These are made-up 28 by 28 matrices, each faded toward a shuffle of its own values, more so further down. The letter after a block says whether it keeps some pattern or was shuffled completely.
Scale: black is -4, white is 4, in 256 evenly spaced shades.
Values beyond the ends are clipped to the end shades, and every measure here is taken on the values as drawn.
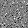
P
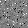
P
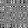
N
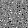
P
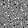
P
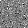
P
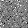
P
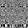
N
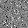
P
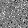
P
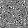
P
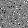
P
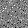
P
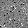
P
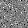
P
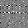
N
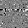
N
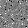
P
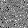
P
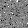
P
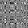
N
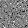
P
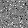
P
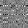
N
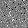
P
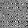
N
